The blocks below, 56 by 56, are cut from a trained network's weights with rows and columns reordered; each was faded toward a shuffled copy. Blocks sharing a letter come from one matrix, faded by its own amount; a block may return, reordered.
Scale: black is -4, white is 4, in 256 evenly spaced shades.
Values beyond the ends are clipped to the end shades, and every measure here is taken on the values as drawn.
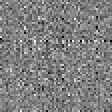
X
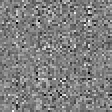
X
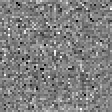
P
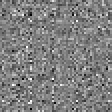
X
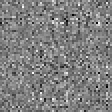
X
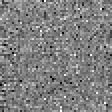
P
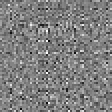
X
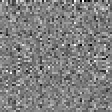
X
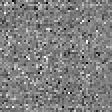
P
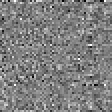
X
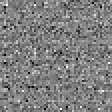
P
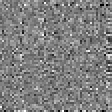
X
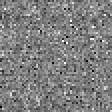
P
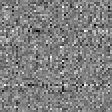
X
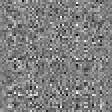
X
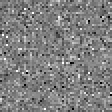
P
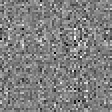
X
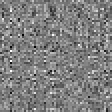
X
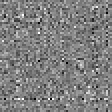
X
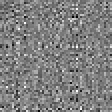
X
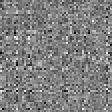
X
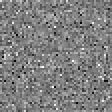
P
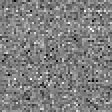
P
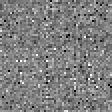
P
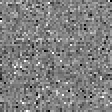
P
